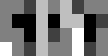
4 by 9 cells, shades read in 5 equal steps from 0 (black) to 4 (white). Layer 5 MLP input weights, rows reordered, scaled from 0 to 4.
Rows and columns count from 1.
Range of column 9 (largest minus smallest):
1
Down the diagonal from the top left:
2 0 0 3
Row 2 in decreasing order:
3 3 3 2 1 0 0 0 0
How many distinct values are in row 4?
4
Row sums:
18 12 16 21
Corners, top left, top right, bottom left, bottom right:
2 2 4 2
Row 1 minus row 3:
0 0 1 0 1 1 -3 2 0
